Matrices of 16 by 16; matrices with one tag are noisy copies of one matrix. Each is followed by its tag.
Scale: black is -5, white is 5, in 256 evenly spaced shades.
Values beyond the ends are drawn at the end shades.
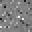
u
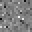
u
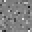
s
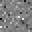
u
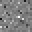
u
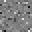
s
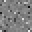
s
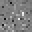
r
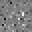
r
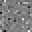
s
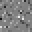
u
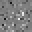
r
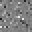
u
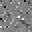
u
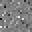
u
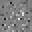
r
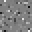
s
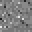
u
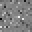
u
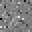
u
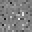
r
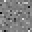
s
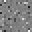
s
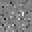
r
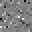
u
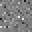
u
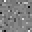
s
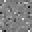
s
